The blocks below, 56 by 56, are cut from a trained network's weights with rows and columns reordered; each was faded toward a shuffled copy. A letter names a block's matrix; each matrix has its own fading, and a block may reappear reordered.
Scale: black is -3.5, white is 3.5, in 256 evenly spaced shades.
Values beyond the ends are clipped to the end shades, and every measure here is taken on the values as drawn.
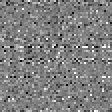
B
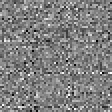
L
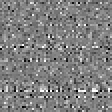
B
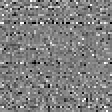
B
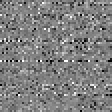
B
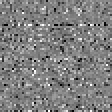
B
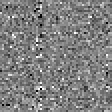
L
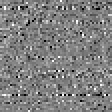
B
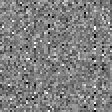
L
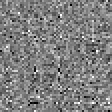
L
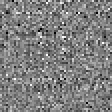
L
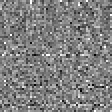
L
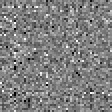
L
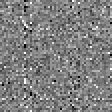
L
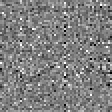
L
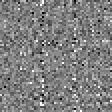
L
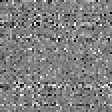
B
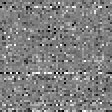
B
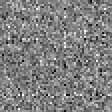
L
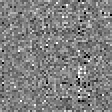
L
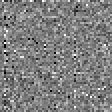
L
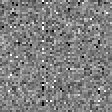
L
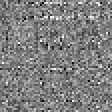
L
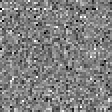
L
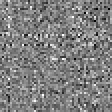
L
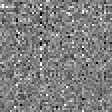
L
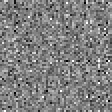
L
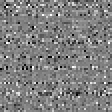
B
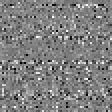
B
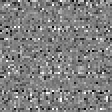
B
